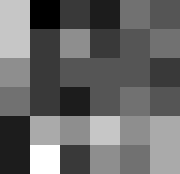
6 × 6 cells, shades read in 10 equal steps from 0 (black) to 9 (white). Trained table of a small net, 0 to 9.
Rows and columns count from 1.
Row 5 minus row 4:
-3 4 4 4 1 3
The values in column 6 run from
2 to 6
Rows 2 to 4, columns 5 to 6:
3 4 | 3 2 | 4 3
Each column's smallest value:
1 0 1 1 3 2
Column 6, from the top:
3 4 2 3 6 6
